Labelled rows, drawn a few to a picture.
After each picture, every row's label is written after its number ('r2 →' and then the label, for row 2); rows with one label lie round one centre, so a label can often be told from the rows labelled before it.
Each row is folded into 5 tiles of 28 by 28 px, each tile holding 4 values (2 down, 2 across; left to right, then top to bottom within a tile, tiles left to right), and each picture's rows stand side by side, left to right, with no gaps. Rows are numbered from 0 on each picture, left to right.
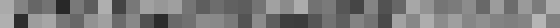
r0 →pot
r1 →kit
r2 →kit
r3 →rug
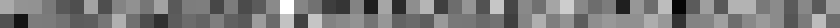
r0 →kit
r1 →kit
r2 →pot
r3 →rug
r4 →pot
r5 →rug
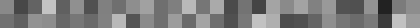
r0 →rug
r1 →rug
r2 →kit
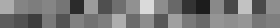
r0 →kit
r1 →pot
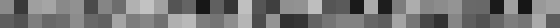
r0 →rug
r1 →pot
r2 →kit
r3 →kit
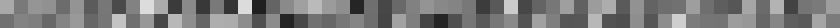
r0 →rug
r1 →pot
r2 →kit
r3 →kit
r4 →rug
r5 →rug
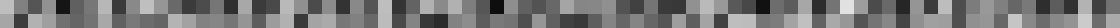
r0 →pot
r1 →pot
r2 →pot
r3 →kit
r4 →kit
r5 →pot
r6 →pot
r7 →pot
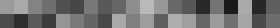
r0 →kit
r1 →pot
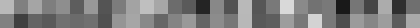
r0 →kit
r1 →pot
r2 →pot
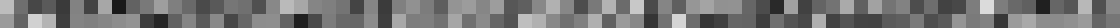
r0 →pot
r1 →kit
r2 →kit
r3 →rug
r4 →rug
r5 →kit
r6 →kit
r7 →pot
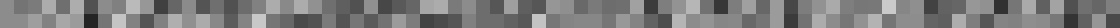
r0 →rug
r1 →rug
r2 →kit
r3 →kit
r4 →rug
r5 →rug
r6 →rug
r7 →rug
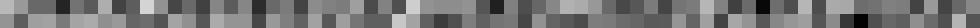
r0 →pot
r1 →pot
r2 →rug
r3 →kit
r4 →kit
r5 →pot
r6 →kit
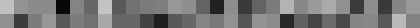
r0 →pot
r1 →kit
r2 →kit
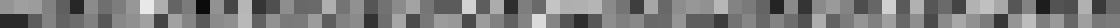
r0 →kit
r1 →pot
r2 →rug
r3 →rug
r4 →kit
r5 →kit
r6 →rug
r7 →pot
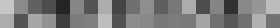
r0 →pot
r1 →rug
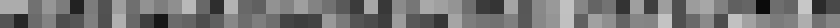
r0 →kit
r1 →kit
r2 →kit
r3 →kit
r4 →pot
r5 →pot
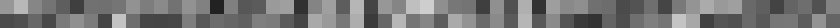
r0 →kit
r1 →kit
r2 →rug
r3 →pot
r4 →kit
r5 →kit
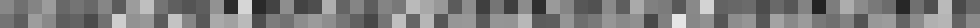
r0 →rug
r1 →pot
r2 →rug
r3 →pot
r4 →rug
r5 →pot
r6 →pot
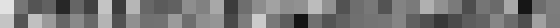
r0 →pot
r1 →rug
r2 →kit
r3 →kit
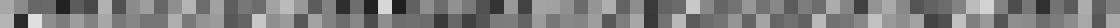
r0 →pot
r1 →rug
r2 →pot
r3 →kit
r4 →rug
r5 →rug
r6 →rug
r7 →pot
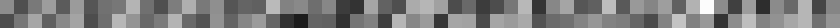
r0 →rug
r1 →rug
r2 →kit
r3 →pot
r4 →rug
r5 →pot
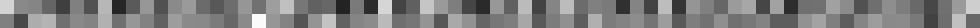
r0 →pot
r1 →rug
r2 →pot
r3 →pot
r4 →pot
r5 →rug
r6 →rug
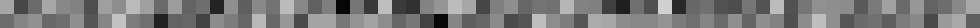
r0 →rug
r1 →kit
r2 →pot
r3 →kit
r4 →pot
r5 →rug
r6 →rug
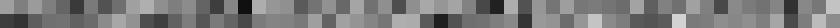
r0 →kit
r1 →kit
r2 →rug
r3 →kit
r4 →rug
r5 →rug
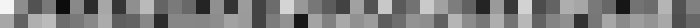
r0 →pot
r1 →pot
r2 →pot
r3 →pot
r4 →pot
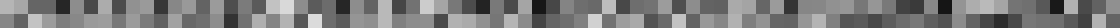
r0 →pot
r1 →rug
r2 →pot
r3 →pot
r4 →rug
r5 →rug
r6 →kit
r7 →kit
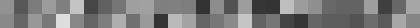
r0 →rug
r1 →pot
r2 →kit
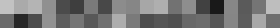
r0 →kit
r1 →kit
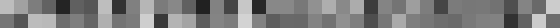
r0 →pot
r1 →pot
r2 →rug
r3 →rug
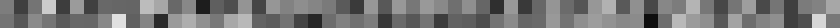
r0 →rug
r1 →pot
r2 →kit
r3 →kit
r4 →rug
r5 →rug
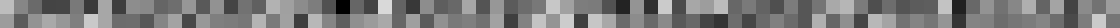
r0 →pot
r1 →rug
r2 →pot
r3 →rug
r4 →pot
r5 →kit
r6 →pot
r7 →rug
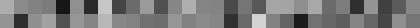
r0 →pot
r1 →rug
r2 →kit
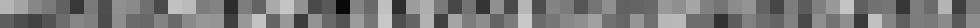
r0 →kit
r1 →rug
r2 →pot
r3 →pot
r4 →rug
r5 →kit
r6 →pot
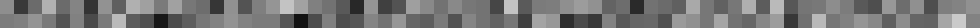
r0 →rug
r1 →kit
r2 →kit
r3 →kit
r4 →kit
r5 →rug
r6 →rug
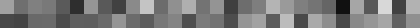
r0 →kit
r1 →rug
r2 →pot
